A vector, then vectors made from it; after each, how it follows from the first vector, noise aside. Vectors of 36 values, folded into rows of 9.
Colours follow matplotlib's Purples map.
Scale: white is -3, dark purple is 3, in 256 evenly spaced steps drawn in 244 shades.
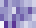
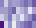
negated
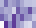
copied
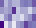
negated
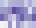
sign-scrambled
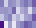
negated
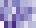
copied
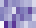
copied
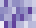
copied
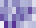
copied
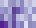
sign-scrambled
